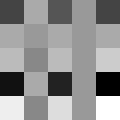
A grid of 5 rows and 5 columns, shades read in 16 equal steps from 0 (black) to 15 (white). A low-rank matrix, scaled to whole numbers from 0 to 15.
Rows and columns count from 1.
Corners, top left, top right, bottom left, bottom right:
4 4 14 15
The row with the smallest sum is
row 4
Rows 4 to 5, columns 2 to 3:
10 2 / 8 13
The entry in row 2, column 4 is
9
